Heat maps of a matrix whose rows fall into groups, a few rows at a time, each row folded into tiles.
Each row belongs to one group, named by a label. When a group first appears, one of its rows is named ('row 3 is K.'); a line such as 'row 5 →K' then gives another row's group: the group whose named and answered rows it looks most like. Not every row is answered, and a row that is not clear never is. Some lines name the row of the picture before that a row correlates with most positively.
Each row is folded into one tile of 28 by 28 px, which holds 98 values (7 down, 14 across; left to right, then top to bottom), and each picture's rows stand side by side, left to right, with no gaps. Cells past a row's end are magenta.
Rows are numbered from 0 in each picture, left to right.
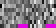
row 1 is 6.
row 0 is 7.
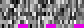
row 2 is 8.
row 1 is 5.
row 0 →5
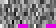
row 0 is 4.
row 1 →8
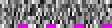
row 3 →6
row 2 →8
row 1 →8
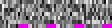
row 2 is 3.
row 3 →4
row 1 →3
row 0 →7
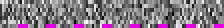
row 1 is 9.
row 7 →4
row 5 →7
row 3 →5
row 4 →8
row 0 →4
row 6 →6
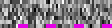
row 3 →3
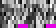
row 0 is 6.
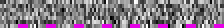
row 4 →6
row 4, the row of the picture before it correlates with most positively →1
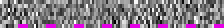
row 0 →4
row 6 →3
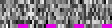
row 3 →4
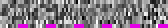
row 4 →8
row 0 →8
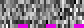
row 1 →7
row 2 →5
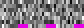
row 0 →7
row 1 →3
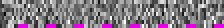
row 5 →8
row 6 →4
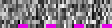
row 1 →5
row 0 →7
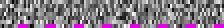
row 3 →8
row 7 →8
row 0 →5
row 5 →6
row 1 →3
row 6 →7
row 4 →5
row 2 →8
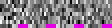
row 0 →5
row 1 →8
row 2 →3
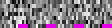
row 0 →5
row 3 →7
